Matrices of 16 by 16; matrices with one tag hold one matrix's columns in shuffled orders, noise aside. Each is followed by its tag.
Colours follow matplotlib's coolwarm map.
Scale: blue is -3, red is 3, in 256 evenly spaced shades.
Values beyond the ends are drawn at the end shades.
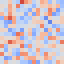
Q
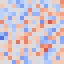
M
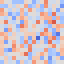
M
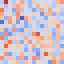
Q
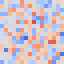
M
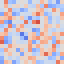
M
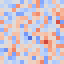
M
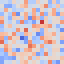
M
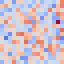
M
